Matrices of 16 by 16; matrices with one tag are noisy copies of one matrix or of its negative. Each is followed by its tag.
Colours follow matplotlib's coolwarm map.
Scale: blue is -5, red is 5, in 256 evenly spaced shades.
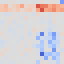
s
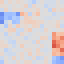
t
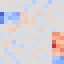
t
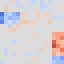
t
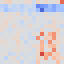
s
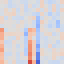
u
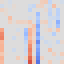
u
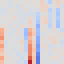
u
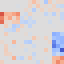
t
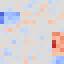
t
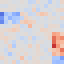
t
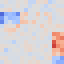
t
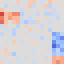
t
